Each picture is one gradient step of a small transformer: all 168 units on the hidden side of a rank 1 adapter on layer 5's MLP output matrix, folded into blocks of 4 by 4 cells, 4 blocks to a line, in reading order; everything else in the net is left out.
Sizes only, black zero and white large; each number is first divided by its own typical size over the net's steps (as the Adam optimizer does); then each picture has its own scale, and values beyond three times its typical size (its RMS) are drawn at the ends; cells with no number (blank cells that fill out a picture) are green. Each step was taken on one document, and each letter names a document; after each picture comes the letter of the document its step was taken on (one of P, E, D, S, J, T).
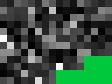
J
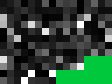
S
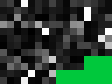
S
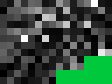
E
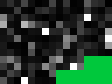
S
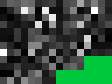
E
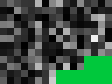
J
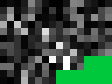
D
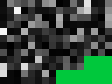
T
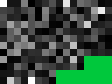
E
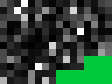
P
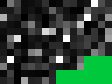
S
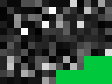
T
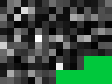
J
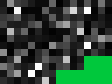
P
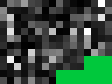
D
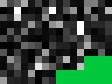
P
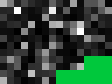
P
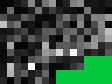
D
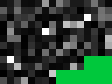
S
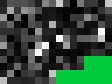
J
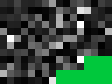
T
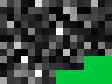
E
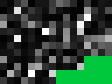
S
